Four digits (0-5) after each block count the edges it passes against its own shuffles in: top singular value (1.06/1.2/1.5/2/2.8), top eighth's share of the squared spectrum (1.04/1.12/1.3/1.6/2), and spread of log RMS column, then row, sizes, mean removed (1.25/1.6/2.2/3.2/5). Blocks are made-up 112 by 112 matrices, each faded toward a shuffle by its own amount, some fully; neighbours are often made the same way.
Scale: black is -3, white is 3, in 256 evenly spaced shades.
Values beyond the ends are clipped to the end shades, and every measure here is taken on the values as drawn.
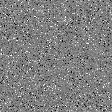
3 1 0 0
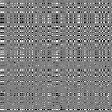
5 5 4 5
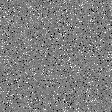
2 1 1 0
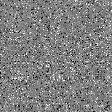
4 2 0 1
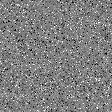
2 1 0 0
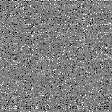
4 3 1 2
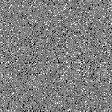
4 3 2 1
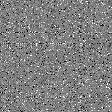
4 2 1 1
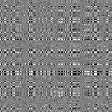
5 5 4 4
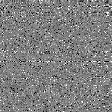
4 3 1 2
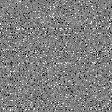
4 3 1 2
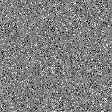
3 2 1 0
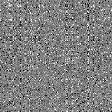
4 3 3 2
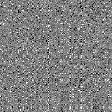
4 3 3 2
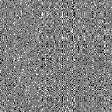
5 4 3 2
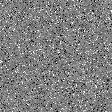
2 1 0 0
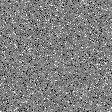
0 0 0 0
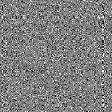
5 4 3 2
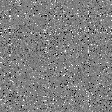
4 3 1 2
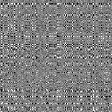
5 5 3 4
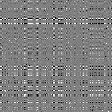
5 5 4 4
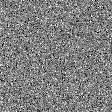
0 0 0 0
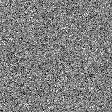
2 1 0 0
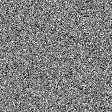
2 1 0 0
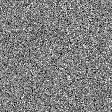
0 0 0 0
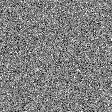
0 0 0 0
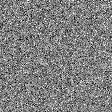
2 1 0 0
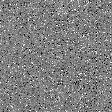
3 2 1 0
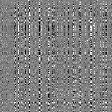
5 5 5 3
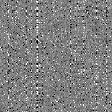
4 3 3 1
